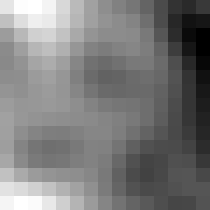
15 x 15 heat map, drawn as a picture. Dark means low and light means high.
The ninth with the highest average is the top left. Values rise toward the left. The histogram is bell-shaped. Overall the values sit about 50% of the way up the scale. The top right is the ninth with the lowest average. No lone cell stands out from its neighbours.
